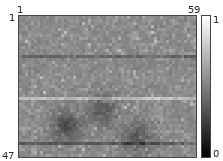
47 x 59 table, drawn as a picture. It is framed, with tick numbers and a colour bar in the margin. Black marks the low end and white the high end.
Odd lines: rows 14, 28 and 43. Dips: three. Histogram: heavy tails on both sides.
